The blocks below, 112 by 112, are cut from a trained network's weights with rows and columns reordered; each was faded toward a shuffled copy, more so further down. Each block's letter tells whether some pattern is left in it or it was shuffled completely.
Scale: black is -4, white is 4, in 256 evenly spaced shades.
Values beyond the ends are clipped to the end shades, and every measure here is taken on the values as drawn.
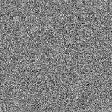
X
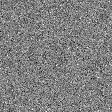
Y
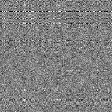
X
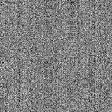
X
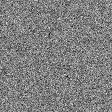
Y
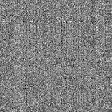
X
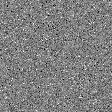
Y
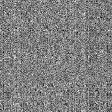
X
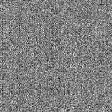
X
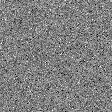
Y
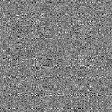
X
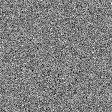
Y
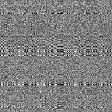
X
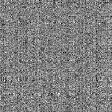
X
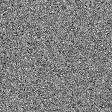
Y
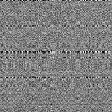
X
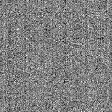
X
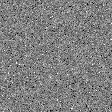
Y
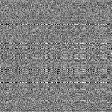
X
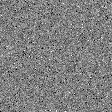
Y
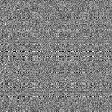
X
